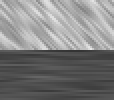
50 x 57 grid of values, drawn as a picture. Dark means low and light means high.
The table splits into 2 rows of 1 panel. Panel 1,1: high, slanting down to the right. Panel 2,1: low, streaked across, faint in contrast.
